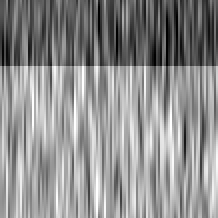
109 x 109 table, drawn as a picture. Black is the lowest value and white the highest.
Seam: horizontal, 30% of the way down, the bottom part higher. Grain: streaks running down. Ninth with the lowest average: top right.
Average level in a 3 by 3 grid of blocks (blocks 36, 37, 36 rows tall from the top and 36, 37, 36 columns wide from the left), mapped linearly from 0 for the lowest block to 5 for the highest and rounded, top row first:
110
554
555
